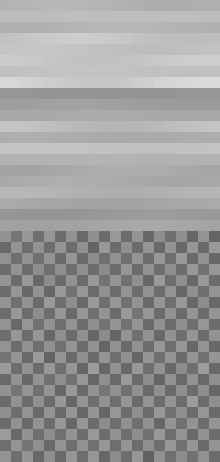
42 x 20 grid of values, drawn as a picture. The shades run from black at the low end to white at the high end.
The table splits into 2 rows of 1 panel. Panel 1,1: high, streaked across. Panel 2,1: middling, checkered.
